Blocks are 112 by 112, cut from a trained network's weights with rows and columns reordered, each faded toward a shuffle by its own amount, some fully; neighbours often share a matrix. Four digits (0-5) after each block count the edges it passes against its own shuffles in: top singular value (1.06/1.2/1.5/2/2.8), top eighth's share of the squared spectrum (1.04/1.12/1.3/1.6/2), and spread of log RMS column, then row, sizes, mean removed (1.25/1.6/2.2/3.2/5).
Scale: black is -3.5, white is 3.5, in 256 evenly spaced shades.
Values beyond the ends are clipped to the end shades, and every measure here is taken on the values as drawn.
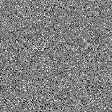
3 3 0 2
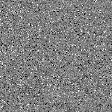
2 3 1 2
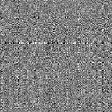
4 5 3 3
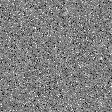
0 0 0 0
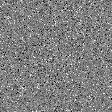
2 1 0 1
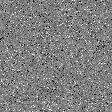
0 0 0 0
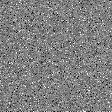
3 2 0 1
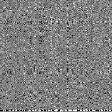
4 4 3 3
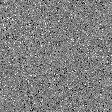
0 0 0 0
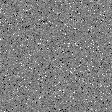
0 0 0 0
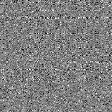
4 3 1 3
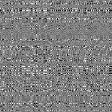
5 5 2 4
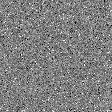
1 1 0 0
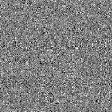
3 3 2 2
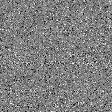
2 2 0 2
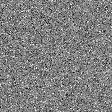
1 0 0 0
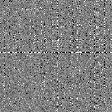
4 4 3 2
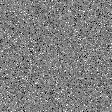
2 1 0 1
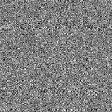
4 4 0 3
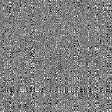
4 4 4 2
